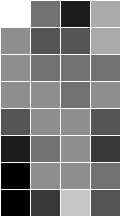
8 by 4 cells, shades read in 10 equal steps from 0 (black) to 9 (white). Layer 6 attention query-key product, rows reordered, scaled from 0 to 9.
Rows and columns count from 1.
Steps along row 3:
down same same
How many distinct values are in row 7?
3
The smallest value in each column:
0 2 1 2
